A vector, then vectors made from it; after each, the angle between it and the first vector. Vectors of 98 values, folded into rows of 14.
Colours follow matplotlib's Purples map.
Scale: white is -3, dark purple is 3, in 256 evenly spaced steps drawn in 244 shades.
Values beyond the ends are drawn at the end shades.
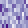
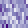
nearly parallel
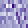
partly aligned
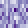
orthogonal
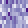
partly opposed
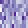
partly opposed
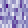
partly opposed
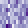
partly aligned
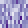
partly aligned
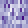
orthogonal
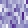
nearly opposite
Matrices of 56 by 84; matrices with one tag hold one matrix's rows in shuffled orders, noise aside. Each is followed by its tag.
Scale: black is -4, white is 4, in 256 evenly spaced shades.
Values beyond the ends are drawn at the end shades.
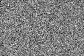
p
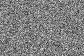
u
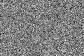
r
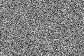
r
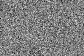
p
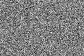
u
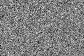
p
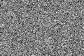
r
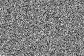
u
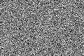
r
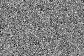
p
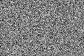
p
